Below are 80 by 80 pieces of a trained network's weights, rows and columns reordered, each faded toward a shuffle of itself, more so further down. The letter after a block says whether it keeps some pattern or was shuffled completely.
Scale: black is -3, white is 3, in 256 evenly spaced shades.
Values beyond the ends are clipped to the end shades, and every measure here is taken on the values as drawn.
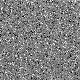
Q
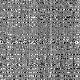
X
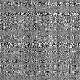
X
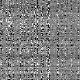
X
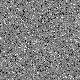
Q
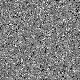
Q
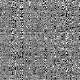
X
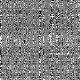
X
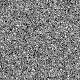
Q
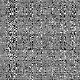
X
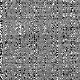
X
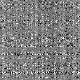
X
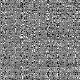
X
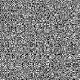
X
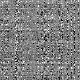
X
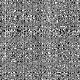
X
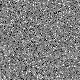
Q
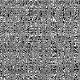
X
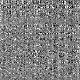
X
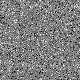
Q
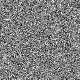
Q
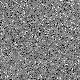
Q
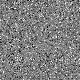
Q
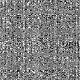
X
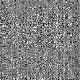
X
